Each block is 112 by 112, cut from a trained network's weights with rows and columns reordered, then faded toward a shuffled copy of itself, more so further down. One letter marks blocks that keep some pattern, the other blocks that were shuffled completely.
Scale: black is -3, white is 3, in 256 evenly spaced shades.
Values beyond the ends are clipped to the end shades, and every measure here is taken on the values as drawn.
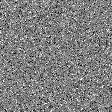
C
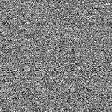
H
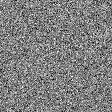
C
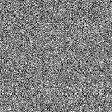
H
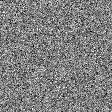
C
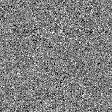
H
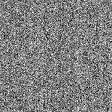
H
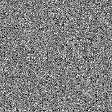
H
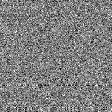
H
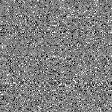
H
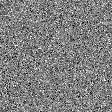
C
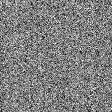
H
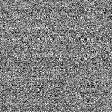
H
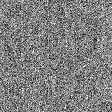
H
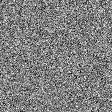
C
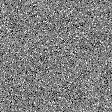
C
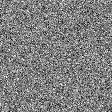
C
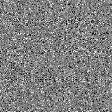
H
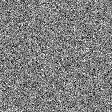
C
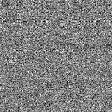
H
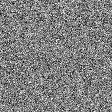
C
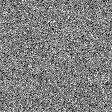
C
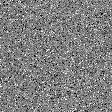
C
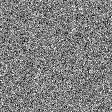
C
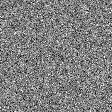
C
